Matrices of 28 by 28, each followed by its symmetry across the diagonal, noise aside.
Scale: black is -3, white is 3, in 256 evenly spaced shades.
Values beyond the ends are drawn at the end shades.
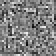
antisymmetric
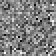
symmetric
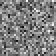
neither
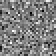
antisymmetric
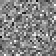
symmetric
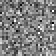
neither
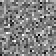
neither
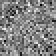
symmetric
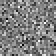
antisymmetric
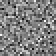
symmetric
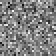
neither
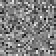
antisymmetric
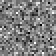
neither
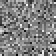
antisymmetric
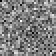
symmetric
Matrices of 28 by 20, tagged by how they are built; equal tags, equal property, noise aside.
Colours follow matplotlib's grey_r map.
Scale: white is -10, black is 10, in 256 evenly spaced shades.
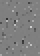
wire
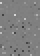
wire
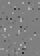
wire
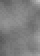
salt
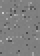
wire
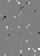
wire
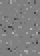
wire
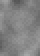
salt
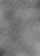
salt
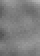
salt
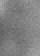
salt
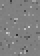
wire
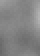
salt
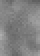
salt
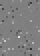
wire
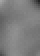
salt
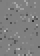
wire
